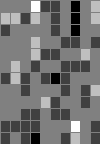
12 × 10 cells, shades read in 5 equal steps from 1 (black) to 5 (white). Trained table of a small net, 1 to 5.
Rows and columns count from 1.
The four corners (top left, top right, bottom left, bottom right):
3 4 2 2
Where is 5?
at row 1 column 4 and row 11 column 8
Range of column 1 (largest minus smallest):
2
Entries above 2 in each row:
7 7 7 7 8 6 5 7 8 6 5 5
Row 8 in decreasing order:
4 3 3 3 3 3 3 2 2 2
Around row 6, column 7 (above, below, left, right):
3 2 3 2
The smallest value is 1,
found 5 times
